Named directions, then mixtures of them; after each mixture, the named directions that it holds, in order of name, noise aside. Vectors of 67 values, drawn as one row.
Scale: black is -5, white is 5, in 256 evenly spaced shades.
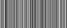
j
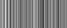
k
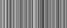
k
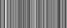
j, k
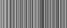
j, k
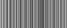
j, k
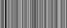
j, k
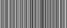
j, k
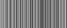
j, k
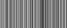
j, k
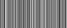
j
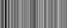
j, k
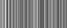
k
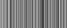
j, k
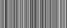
j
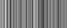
k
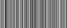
j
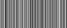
j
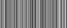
j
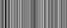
j, k
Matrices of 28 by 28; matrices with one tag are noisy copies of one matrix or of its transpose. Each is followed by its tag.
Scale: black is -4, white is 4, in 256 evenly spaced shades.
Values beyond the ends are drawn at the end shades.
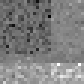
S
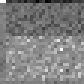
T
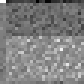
T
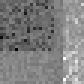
S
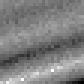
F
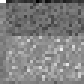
T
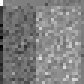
T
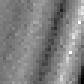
F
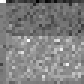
T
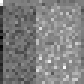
T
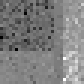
S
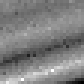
F
